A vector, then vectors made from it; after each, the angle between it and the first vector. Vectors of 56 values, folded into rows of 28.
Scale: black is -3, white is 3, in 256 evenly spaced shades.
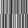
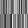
partly aligned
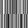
partly opposed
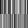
partly opposed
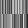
orthogonal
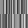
partly aligned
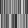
partly opposed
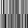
partly aligned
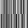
orthogonal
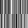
nearly opposite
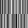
nearly opposite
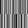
nearly opposite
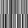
nearly parallel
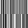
partly aligned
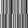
nearly parallel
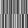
nearly parallel
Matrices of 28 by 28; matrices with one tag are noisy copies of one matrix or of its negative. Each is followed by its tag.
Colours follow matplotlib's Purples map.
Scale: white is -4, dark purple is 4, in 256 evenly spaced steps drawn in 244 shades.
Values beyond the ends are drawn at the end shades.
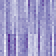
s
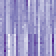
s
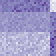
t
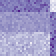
t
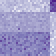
t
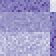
t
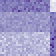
t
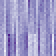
s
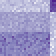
t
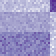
t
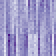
s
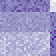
t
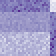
t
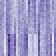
s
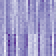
s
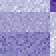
t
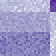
t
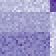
t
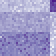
t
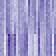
s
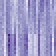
s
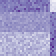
t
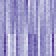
s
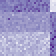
t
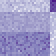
t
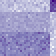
t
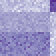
t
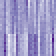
s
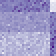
t
